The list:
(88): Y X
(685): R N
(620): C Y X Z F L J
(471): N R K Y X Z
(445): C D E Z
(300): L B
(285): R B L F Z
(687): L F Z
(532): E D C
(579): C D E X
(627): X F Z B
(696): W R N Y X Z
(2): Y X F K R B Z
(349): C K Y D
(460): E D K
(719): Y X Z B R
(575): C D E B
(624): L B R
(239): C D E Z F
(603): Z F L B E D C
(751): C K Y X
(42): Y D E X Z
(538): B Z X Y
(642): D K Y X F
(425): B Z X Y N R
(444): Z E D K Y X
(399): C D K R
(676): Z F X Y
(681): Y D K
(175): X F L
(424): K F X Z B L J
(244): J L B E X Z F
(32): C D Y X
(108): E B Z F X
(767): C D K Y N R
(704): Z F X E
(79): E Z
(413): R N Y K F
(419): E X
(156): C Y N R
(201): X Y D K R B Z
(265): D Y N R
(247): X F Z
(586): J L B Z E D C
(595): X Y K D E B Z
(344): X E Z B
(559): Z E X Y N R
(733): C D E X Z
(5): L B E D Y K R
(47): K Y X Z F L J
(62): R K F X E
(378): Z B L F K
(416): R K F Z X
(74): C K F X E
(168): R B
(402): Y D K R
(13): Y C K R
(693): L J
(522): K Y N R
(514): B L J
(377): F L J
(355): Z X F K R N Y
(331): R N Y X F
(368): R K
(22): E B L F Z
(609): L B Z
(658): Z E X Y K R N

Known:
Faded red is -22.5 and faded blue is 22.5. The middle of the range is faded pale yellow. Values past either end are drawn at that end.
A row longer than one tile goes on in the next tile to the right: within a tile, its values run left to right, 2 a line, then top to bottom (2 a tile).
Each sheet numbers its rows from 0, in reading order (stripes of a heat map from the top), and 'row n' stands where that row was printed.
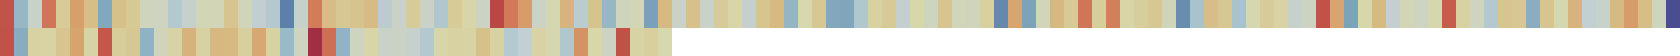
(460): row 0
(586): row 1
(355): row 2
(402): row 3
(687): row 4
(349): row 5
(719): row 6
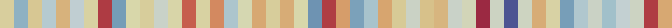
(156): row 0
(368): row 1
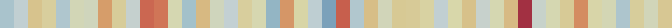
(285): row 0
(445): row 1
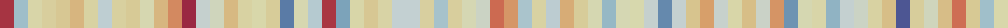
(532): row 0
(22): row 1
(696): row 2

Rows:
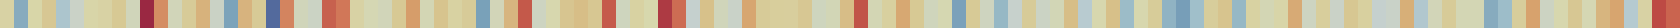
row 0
(168)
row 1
(32)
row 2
(239)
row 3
(471)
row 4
(751)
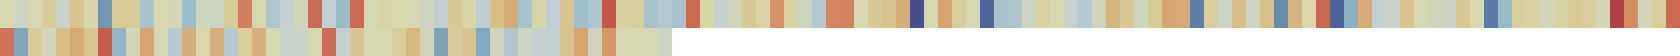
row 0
(595)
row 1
(175)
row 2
(377)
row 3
(378)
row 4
(88)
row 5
(767)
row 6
(42)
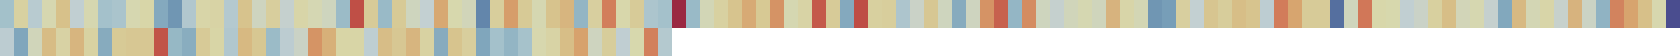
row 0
(658)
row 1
(620)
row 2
(399)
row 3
(676)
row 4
(247)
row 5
(5)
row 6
(444)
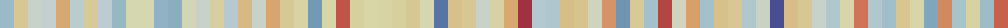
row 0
(559)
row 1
(579)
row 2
(419)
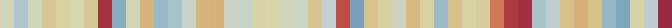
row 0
(413)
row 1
(575)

